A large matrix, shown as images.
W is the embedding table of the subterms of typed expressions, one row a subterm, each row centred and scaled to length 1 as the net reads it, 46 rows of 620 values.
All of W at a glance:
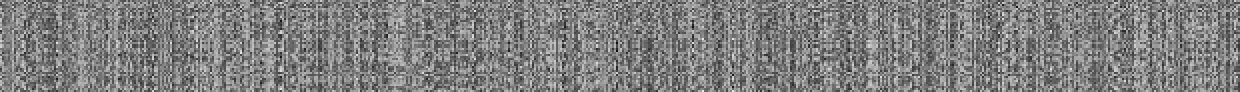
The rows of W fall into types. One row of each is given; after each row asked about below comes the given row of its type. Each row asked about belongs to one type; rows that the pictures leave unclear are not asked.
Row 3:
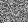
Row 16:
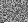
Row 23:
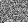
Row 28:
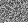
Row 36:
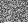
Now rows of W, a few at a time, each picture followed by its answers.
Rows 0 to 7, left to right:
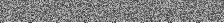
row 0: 36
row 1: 16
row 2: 3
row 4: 36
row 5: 28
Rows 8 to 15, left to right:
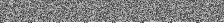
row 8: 3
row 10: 28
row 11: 36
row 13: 16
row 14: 36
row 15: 3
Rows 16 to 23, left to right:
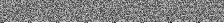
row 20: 23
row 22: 23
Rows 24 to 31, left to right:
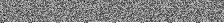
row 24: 16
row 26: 28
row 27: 36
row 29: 28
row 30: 28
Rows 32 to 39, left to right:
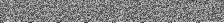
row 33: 23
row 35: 16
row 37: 23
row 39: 36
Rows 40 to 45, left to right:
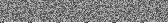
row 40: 36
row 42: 28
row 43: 23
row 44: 16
